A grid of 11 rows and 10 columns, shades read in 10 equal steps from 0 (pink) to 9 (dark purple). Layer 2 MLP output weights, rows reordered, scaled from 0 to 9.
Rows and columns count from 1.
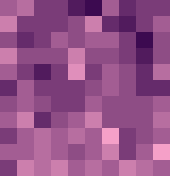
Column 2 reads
3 6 7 5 6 4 4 2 4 4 2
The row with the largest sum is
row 1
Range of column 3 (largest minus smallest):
5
